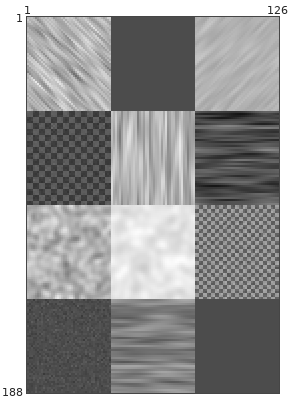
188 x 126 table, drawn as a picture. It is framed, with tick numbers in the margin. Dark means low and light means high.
It is made of 4 by 3 panels. Panel 1,1: high, slanting down to the right. Panel 1,2: low, flat. Panel 1,3: high, slanting up to the right, faint in contrast. Panel 2,1: low, checkered. Panel 2,2: high, streaked downward. Panel 2,3: low, streaked across. Panel 3,1: high, blotchy. Panel 3,2: very high, blotchy, faint in contrast. Panel 3,3: middling, checkered, strong in contrast. Panel 4,1: low, fine-grained, faint in contrast. Panel 4,2: middling, streaked across. Panel 4,3: low, flat.
